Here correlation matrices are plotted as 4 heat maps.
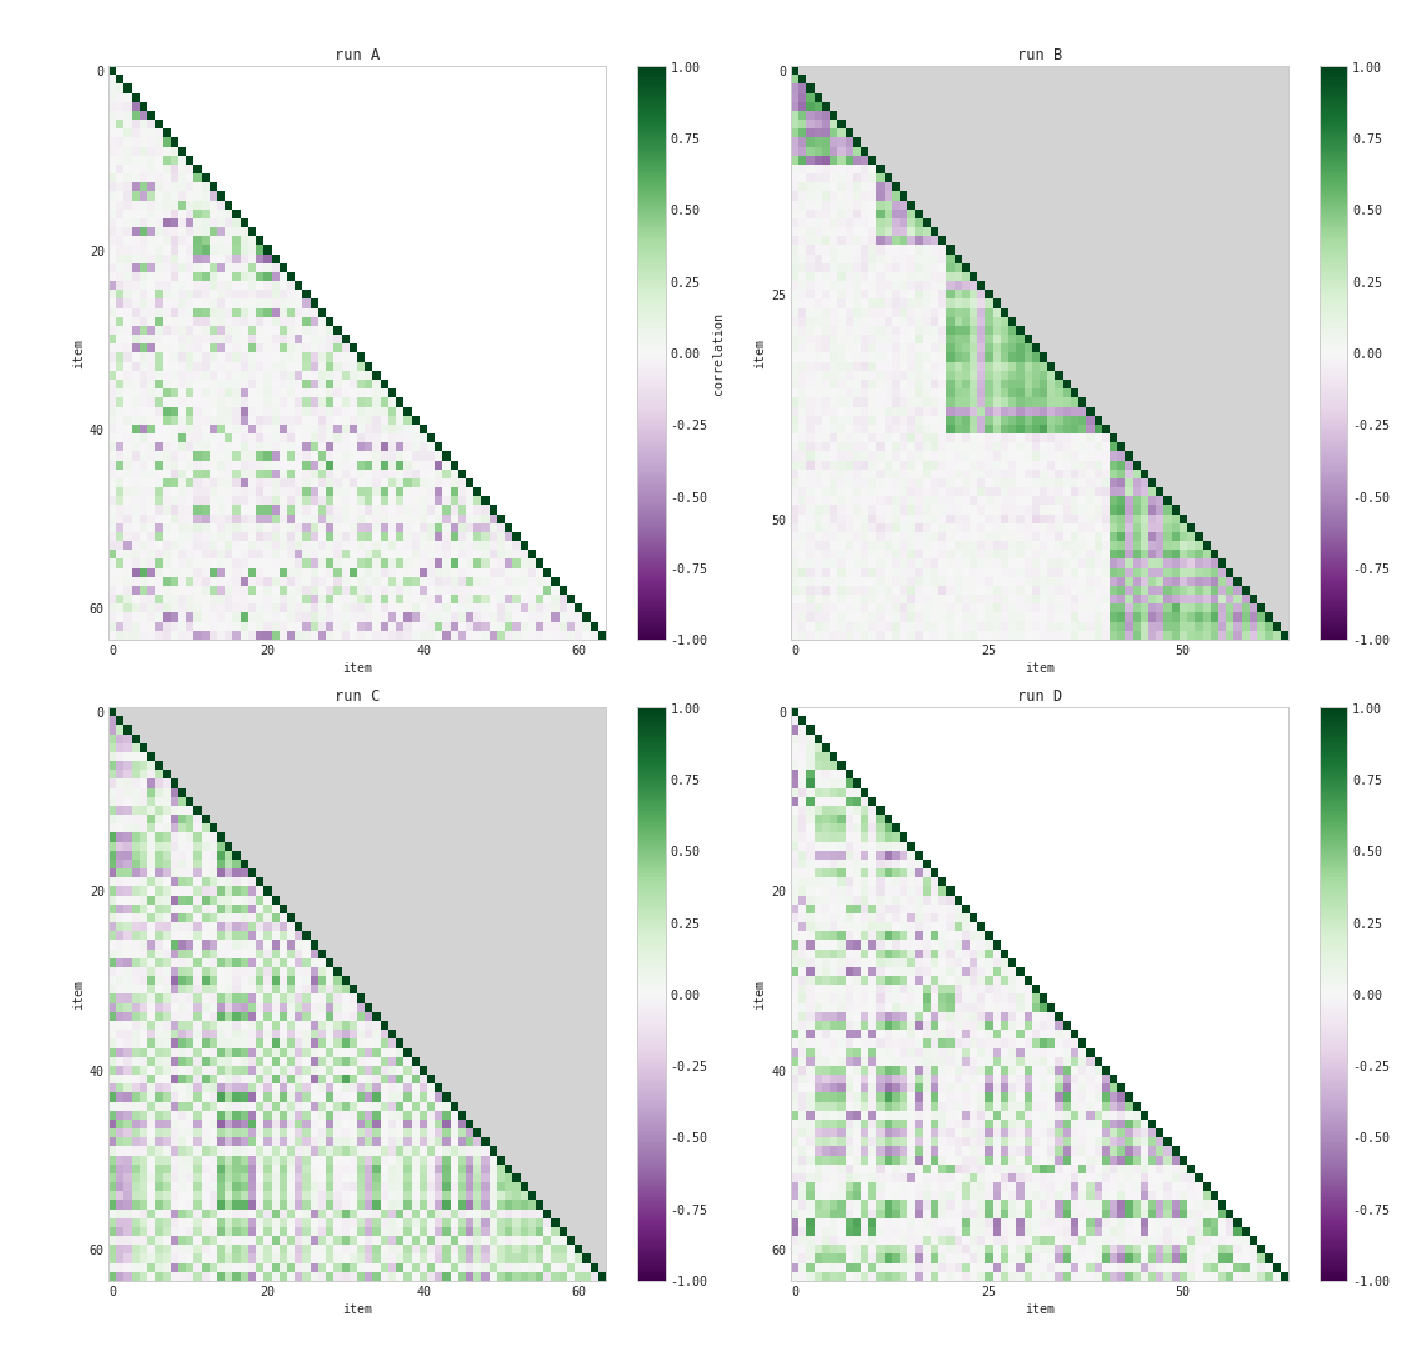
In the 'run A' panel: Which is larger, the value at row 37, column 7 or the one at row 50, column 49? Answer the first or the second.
the first
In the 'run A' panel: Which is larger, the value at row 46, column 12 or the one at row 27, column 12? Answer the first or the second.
the second
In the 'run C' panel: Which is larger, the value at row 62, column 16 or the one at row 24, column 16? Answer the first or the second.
the first
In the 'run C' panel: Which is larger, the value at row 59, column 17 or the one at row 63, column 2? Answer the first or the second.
the first
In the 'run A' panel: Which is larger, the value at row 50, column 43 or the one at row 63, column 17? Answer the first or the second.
the second
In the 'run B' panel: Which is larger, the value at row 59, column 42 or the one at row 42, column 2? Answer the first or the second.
the second
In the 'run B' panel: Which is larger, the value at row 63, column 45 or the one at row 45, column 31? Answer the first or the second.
the first
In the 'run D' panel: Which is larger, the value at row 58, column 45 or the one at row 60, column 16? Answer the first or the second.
the second
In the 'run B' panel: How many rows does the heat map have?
64
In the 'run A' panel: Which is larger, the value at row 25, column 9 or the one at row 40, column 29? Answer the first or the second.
the first
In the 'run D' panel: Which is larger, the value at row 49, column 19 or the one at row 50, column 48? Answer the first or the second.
the second
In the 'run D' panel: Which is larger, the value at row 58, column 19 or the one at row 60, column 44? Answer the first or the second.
the second
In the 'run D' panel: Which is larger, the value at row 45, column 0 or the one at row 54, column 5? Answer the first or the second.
the first
